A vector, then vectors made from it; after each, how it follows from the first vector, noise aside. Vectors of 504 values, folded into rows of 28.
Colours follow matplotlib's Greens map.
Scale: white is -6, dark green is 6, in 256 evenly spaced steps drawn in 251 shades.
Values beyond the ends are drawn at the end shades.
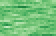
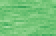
shrunk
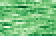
scaled up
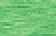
shrunk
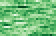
scaled up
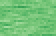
shrunk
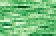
scaled up
